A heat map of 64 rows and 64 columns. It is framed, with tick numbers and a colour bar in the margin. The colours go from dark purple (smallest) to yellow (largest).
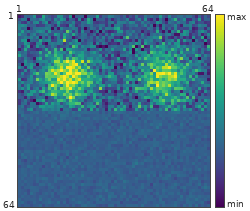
A horizontal seam about 50% of the way down splits the table, and the bottom part is calmer. Two bumps rise from the field. Most values sit low, with a long tail of high ones.
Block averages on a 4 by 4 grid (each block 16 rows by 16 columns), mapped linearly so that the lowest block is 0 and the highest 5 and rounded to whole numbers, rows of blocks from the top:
1 1 1 1
4 5 3 4
0 0 0 0
0 0 0 0
